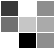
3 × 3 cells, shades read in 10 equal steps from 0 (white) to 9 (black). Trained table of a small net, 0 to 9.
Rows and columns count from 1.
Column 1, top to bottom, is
7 5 0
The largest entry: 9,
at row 3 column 2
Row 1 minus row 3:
7 -9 0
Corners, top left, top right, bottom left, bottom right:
7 4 0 4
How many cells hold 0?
2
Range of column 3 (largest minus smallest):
1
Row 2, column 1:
5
